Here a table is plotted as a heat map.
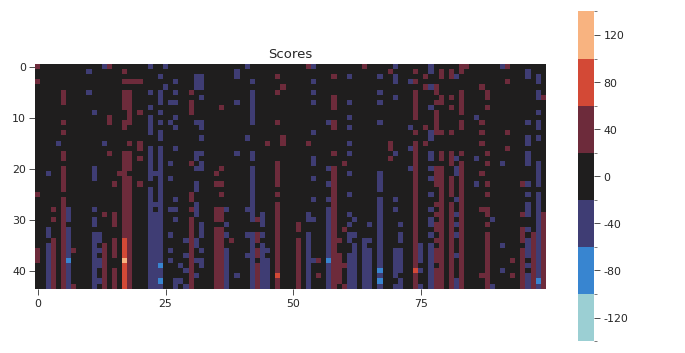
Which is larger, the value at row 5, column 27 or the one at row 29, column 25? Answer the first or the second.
the second
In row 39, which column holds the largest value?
17
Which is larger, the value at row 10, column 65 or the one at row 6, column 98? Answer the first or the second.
the first
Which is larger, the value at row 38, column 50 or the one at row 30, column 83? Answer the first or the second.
the second
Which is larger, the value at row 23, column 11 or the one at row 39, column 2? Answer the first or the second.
the first
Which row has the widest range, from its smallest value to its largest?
38
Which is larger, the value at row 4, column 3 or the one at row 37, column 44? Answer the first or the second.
the first
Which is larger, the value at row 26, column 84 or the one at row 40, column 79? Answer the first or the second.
the second
